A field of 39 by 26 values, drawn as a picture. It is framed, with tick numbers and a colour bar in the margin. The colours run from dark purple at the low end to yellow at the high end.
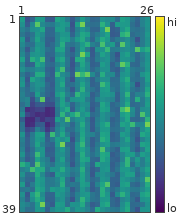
No seam splits the table. Upright stripes repeat 6 times across the table. A single dip lies in the middle left. The middle left is the ninth with the lowest average.
